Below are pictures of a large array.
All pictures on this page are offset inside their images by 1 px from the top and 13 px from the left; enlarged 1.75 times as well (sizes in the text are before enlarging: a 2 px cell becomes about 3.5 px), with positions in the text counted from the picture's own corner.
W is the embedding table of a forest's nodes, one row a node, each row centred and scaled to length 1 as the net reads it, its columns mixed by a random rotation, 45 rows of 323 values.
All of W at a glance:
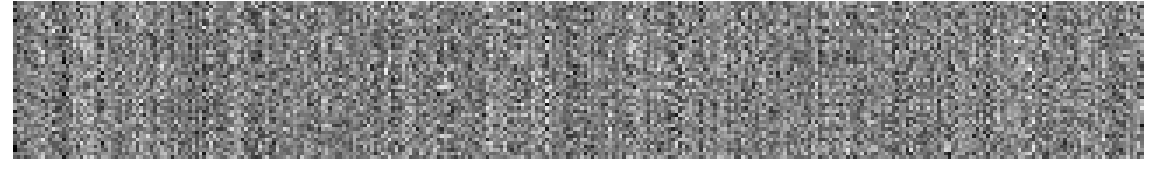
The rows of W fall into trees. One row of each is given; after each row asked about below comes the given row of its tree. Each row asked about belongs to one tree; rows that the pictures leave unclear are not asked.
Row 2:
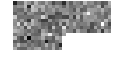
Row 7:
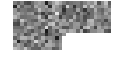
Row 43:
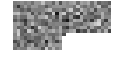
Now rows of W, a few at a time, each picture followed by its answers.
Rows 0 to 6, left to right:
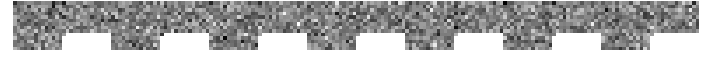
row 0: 2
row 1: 43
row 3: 7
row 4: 7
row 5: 2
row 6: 2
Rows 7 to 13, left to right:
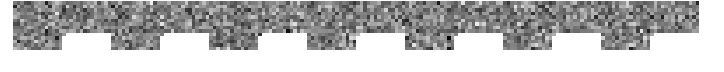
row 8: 7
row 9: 43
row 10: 2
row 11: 7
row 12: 2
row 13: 2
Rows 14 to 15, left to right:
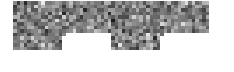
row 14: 7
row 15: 7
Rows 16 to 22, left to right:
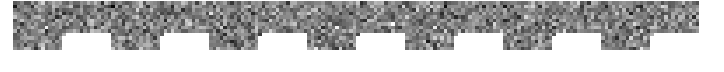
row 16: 7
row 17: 7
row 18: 43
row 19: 43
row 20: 2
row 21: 7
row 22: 2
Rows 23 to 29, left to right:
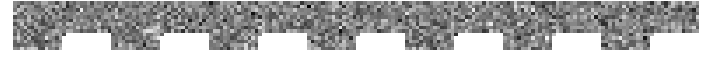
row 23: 43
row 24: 43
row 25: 2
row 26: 7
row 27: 43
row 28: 2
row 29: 7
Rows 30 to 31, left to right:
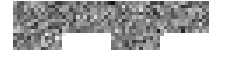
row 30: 2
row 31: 2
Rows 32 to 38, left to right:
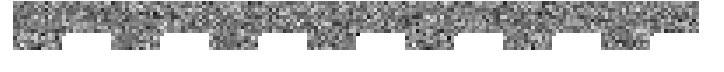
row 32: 7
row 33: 2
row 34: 2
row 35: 43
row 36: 7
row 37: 2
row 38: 43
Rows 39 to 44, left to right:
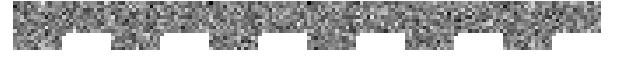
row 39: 7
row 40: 2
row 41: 2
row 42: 2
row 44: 7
